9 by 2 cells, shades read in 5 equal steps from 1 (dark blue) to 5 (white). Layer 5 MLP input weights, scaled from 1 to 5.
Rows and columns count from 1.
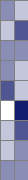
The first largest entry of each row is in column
2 1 1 2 2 1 1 1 1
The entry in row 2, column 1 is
4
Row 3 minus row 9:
0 0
